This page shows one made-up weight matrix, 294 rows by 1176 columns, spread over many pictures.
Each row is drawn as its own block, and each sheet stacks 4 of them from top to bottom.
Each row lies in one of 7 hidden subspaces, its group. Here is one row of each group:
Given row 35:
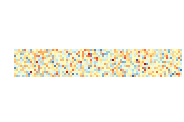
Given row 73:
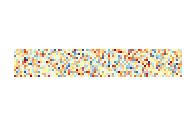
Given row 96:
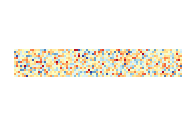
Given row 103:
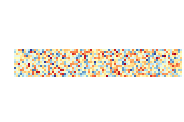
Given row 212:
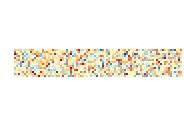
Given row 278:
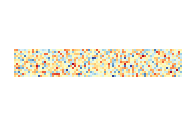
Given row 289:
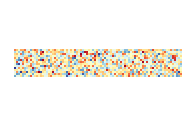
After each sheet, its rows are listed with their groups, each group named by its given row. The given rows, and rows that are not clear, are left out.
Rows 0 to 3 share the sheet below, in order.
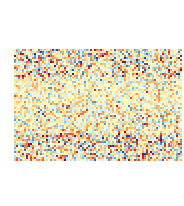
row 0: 35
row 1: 103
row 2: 212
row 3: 289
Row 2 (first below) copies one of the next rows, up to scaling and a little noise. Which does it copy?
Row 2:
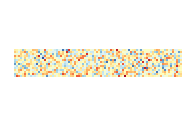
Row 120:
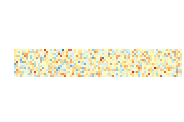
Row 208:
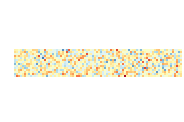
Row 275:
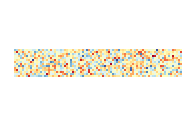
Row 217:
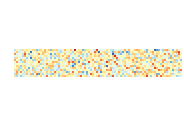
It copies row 208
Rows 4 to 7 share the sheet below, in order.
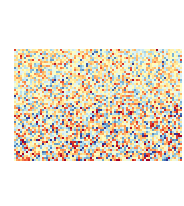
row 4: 212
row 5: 278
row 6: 289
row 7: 289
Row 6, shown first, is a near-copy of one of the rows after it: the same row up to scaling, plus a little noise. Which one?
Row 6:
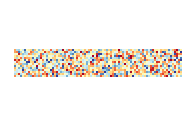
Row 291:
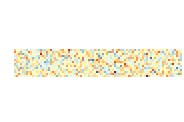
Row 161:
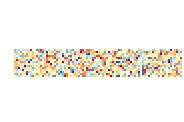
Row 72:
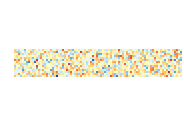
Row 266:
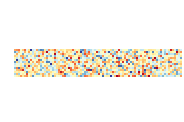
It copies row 72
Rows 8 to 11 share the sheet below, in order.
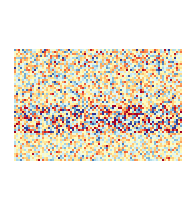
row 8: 103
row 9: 212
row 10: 73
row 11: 73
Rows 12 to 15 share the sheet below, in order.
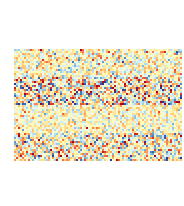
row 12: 289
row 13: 35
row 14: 278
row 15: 289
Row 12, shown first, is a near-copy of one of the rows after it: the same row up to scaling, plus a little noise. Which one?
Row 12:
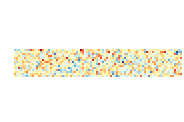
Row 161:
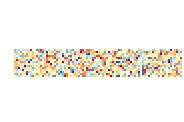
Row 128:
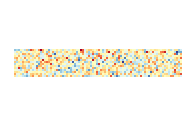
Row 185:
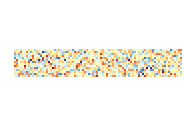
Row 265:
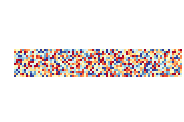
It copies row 128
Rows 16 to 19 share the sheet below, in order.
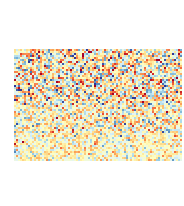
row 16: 96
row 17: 96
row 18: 73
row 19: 289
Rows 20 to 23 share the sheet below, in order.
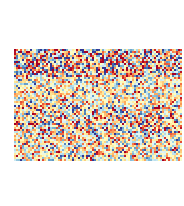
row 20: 289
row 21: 35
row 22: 103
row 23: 73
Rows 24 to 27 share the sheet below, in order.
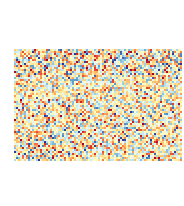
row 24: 96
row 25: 103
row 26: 212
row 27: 278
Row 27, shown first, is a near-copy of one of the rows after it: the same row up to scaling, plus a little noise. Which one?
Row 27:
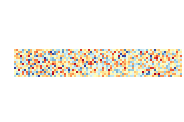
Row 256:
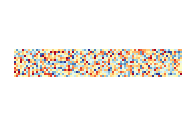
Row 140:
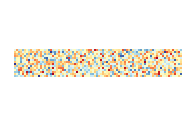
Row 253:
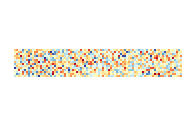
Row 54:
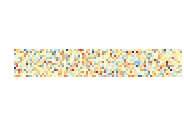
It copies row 253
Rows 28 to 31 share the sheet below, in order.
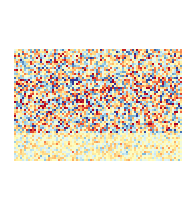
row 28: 212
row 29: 103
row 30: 289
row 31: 103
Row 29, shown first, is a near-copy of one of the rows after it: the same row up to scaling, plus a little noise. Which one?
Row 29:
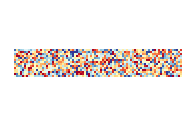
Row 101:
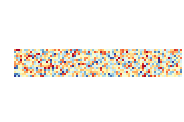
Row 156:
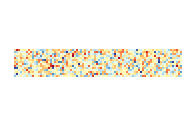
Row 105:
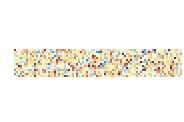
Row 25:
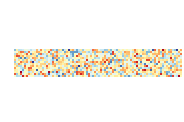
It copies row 25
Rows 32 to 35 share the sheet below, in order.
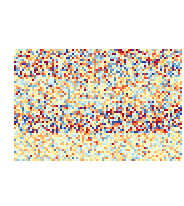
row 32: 103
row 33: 96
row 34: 289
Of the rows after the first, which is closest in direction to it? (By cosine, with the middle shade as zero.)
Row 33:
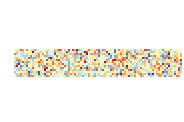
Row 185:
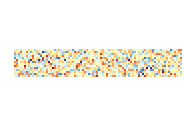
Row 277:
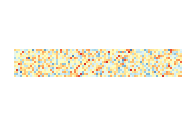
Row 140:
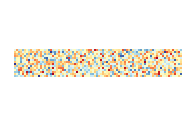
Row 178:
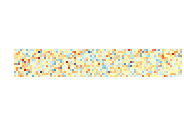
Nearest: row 140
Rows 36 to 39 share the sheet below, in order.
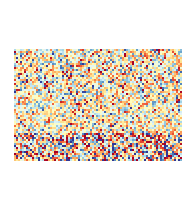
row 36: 212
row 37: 212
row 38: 96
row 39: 278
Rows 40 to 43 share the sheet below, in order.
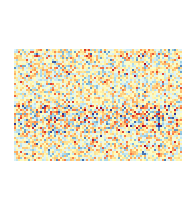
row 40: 35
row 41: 35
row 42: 103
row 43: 103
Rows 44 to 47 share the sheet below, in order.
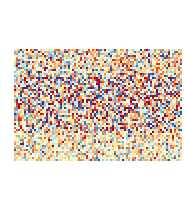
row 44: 96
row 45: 73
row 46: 289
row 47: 278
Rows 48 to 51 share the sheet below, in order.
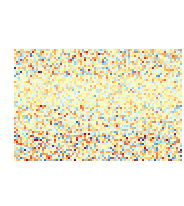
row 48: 289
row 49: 289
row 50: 289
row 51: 35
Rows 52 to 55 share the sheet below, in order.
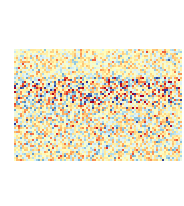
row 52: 289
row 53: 212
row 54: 278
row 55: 73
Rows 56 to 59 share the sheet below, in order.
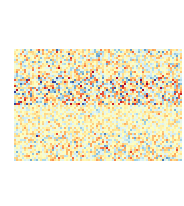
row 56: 73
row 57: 212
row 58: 73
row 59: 73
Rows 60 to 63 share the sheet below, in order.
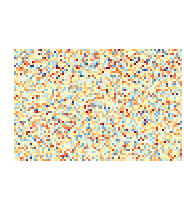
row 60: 103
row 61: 73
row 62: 35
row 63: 35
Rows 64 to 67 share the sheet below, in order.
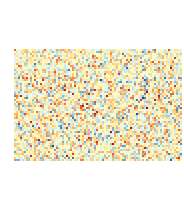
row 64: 103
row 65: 103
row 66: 289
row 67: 35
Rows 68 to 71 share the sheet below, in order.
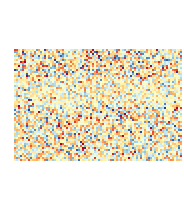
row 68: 212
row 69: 96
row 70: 289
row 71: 212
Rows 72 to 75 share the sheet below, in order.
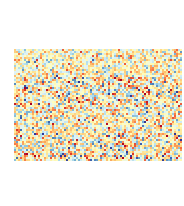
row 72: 289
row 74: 103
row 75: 212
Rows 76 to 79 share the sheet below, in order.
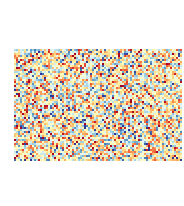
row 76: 96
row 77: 289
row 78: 212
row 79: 73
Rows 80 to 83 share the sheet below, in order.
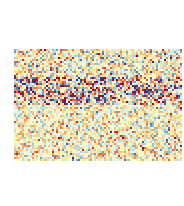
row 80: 289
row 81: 35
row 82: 289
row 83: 73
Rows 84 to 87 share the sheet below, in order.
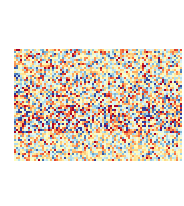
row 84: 103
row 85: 103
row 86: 103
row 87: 278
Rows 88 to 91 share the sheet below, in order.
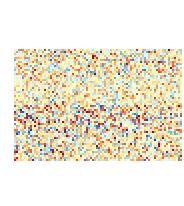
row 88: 103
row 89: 103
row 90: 35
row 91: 103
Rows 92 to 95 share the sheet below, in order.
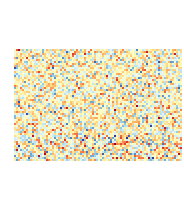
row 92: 103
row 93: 212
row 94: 103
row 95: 96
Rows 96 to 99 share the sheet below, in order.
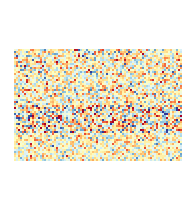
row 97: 289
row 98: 96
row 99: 35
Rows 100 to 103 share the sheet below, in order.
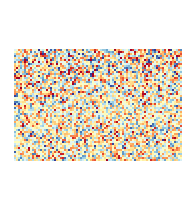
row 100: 73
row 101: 103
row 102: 289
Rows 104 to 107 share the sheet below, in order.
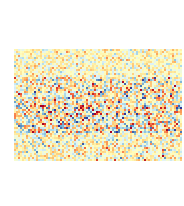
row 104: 278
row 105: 103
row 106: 289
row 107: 289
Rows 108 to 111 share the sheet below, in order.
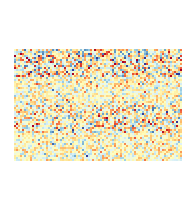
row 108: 35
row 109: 35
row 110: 73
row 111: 212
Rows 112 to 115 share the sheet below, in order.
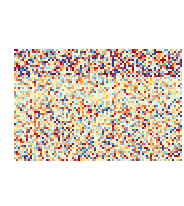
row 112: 278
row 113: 35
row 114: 35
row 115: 212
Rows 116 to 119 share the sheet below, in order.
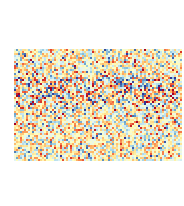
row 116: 278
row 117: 103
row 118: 103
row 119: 212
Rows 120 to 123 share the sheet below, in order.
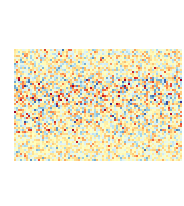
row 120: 212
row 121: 289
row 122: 35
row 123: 73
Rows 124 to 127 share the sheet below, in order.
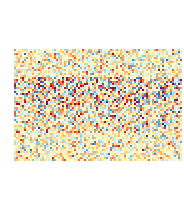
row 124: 212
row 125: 212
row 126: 212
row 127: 289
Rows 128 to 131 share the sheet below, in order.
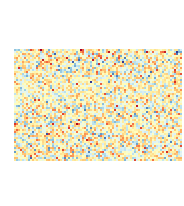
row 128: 289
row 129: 212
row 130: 103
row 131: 35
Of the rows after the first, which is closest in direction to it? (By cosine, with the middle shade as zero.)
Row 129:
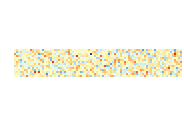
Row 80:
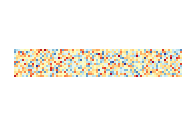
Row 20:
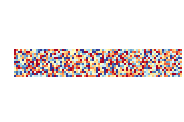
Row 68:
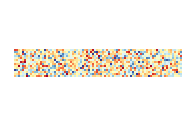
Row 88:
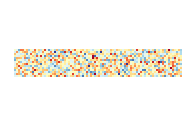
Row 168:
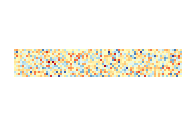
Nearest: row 168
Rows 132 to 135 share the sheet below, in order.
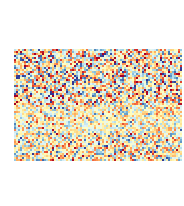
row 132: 35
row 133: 103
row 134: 278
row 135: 73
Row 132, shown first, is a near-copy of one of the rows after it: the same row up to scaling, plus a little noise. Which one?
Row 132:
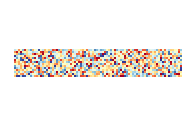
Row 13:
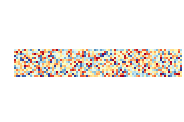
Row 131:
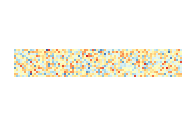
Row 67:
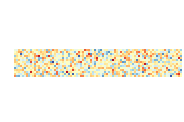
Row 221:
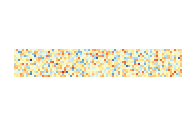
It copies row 13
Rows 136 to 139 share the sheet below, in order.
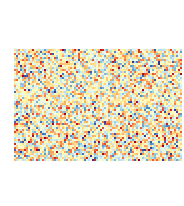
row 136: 96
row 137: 212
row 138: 103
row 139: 278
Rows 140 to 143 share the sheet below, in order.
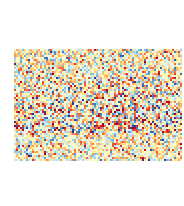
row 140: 278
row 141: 73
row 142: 73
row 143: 96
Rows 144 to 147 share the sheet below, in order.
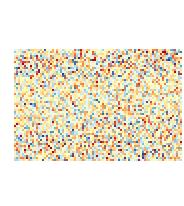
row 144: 289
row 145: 73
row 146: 73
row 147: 289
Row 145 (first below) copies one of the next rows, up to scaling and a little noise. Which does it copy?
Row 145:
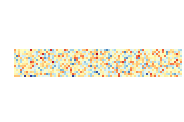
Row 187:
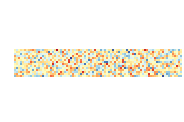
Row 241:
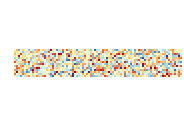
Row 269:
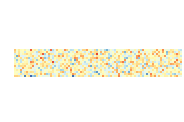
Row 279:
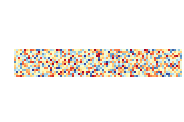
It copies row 269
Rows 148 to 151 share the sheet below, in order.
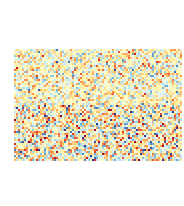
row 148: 73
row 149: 96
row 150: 212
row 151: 278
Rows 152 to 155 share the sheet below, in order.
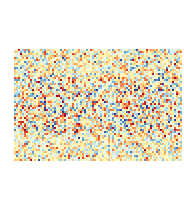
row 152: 103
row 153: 103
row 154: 103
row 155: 73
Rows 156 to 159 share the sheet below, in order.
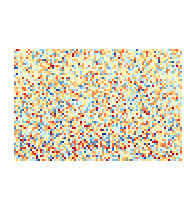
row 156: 103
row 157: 212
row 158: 212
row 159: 278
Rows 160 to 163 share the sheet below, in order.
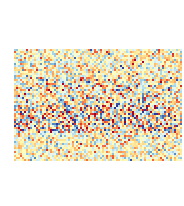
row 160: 212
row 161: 289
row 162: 278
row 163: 289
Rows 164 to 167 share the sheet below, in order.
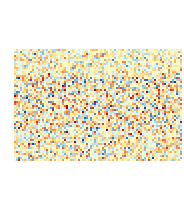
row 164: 35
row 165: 103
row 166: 278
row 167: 96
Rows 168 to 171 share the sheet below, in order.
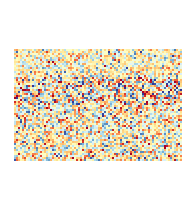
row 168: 212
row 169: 73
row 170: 96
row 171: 212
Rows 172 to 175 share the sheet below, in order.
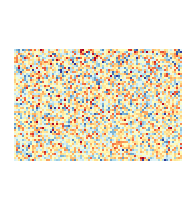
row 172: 289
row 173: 73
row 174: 278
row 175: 96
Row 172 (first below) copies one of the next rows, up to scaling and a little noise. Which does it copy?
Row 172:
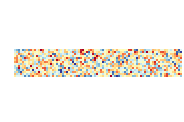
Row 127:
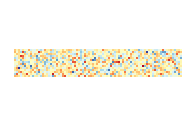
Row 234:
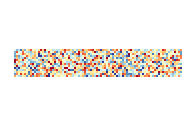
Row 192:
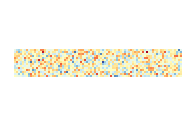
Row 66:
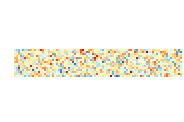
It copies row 66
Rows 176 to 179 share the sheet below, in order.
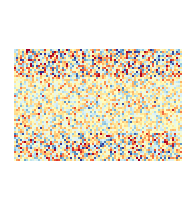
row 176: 278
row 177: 278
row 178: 96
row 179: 212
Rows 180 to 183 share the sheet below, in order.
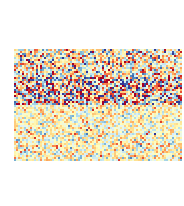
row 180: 278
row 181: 35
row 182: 212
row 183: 96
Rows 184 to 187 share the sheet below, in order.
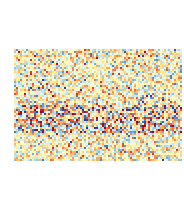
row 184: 35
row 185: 289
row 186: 278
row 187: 73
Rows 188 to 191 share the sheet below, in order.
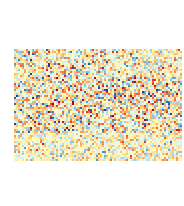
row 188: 35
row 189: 73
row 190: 35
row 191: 289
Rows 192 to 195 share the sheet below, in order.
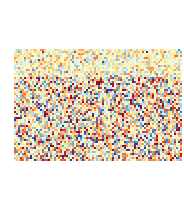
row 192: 289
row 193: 73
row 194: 212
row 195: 35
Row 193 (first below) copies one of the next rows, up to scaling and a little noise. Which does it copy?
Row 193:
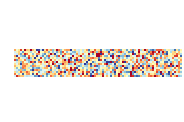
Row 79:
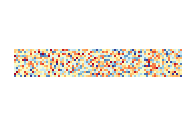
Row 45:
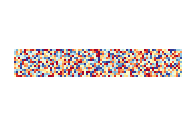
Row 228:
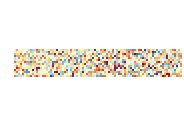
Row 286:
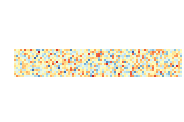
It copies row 286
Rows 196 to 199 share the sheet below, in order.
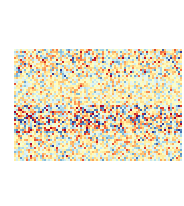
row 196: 289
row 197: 212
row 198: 35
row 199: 35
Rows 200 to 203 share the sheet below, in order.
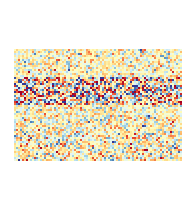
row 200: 96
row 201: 35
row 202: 103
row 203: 103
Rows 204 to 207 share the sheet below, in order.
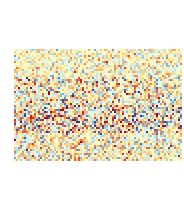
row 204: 73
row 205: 35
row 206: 212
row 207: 212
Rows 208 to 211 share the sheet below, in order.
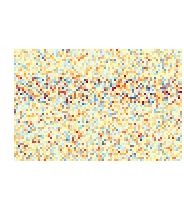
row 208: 212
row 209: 96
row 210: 212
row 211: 96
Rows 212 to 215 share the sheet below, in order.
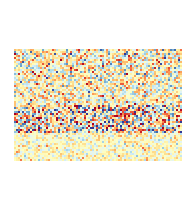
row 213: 35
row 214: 96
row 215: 73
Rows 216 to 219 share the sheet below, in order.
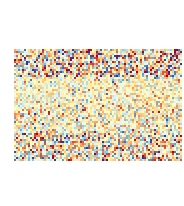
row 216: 289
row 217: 212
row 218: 278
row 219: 278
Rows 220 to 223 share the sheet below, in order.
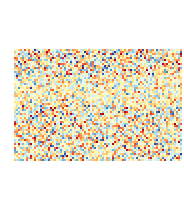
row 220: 96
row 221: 35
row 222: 278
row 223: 35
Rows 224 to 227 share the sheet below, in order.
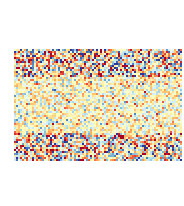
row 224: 96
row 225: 35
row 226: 103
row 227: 103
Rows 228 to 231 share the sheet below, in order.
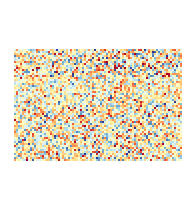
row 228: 73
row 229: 96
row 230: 212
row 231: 278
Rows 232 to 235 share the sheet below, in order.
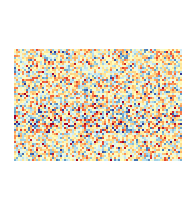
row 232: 278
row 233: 278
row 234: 289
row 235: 289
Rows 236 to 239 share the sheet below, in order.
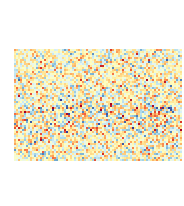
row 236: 212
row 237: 289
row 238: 278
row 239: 278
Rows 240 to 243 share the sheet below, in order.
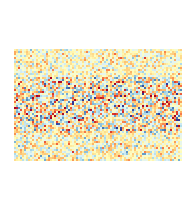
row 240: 289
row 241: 73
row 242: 103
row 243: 103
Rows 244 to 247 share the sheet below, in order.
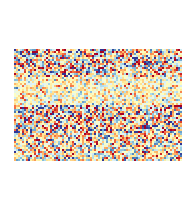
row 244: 35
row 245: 289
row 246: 289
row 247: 35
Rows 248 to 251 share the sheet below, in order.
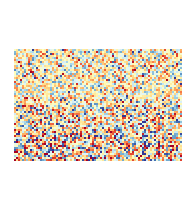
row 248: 96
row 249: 212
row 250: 103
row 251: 103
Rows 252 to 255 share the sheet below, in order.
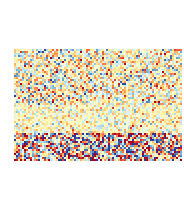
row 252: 289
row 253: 278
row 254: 73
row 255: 73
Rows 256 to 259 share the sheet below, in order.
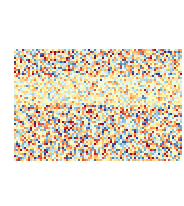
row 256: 278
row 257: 103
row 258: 35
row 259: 96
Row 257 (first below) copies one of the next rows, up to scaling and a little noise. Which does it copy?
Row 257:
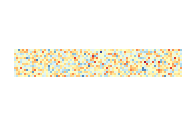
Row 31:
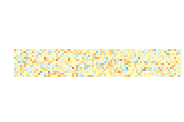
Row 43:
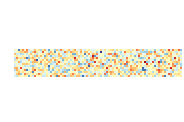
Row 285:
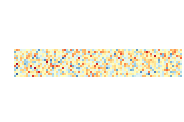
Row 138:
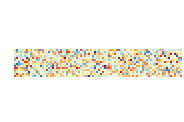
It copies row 43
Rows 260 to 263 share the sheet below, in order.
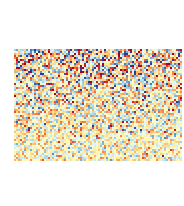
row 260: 96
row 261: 35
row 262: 96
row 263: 289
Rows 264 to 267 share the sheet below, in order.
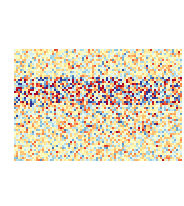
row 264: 212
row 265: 289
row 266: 289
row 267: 73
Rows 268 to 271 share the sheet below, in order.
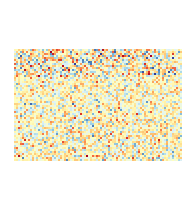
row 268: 278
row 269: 73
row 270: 212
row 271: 278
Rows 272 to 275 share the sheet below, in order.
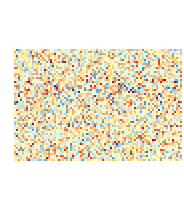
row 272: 103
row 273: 289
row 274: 278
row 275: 212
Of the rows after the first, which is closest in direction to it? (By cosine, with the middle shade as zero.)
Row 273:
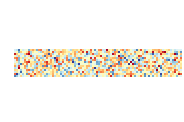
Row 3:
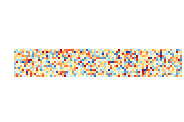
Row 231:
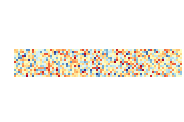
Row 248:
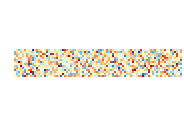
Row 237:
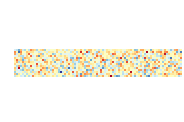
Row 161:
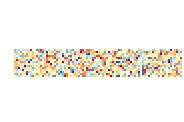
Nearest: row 237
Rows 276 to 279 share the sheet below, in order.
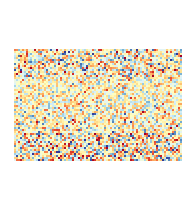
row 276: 212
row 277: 73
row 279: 73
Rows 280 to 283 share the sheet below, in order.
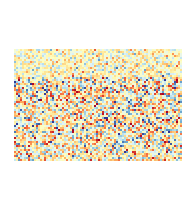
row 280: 73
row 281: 289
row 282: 73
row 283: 96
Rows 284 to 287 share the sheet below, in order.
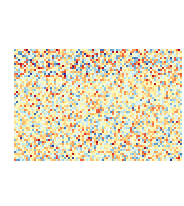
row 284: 35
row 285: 103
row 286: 73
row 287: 35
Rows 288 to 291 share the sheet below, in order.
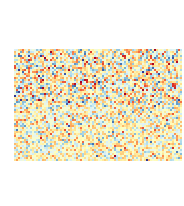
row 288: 278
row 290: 278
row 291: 289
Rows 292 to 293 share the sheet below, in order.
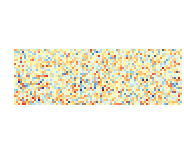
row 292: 212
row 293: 289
